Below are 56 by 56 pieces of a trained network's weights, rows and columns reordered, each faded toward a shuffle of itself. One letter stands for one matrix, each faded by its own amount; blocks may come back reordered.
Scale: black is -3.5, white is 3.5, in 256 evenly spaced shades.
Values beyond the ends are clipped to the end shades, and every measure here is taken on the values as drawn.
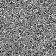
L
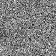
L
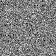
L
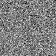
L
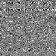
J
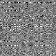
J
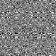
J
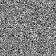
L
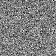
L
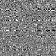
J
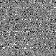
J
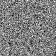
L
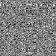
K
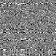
J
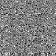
K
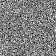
L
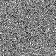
L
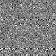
J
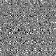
J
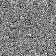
L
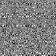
J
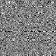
K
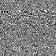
K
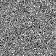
L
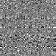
J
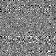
J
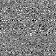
K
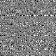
J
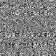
J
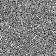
L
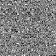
K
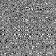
J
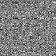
K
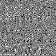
J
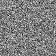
L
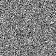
L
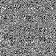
K
